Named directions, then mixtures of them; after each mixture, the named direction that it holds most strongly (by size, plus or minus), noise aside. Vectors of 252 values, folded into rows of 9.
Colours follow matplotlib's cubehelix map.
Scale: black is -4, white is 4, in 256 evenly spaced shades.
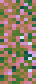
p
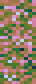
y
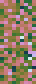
p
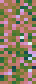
p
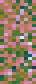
p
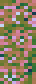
y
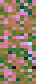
p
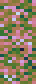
y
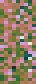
p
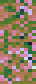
p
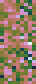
p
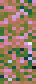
y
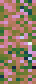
p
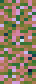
p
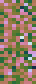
p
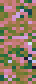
y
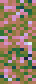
y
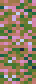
y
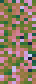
p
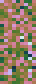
p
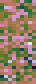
y
